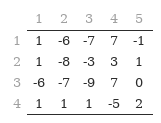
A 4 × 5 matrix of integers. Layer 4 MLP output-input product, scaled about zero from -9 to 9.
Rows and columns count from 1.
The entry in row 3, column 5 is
0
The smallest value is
-9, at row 3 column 3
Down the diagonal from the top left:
1 -8 -9 -5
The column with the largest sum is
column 4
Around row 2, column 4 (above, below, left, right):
7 7 -3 1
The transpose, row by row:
1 1 -6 1 | -6 -8 -7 1 | -7 -3 -9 1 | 7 3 7 -5 | -1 1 0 2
